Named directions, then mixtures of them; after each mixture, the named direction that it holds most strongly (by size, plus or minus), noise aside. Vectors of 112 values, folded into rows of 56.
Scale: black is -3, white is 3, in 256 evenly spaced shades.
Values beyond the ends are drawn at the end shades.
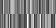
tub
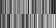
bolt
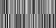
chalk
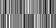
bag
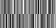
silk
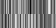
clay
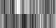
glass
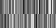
silk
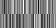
silk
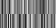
tub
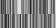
clay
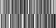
bolt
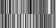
clay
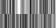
glass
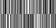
bag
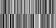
silk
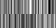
clay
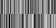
bag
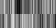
glass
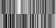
glass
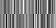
silk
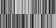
silk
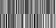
chalk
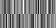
silk
